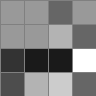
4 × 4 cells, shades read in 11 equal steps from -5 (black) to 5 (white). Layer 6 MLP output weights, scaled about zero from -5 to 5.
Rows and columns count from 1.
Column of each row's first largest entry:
1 3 4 3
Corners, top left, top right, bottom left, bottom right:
1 1 -2 -1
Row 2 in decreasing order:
2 1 1 -1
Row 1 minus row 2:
0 0 -3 2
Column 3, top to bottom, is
-1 2 -4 3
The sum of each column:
-3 0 0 4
